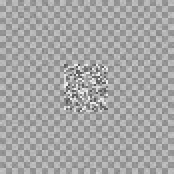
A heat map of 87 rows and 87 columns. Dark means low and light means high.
Odd rows or columns: none. Grain: checkered. Roughest part: centre. Odd patch: rougher, in the centre. Slope: none.
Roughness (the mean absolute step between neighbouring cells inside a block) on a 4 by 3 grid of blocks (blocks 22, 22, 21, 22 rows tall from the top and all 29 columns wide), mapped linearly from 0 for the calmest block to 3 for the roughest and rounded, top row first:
000 / 030 / 030 / 000
